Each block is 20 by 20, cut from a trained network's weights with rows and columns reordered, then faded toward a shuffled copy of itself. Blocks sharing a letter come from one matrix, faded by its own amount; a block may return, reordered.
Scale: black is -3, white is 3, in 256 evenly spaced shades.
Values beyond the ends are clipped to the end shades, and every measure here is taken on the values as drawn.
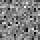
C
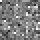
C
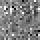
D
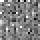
D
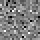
C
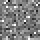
C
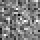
D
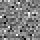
C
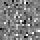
C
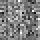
D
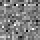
D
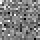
C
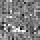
D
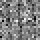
D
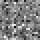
C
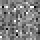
D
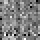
D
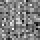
D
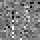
C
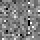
C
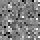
C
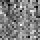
D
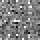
C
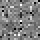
C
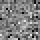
C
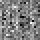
D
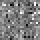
D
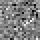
C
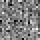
D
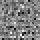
C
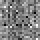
D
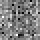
D
